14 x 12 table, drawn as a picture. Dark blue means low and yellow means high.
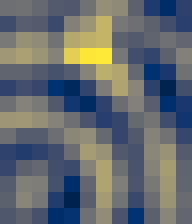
Odd patch: higher, in the top middle. Ninth with the highest average: top middle. Slope: none. Rings: centred on the bottom left. Average level on the scale: 40%.
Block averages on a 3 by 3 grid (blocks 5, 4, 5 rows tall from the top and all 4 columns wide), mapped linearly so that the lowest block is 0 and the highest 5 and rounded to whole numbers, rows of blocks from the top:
250 / 200 / 022
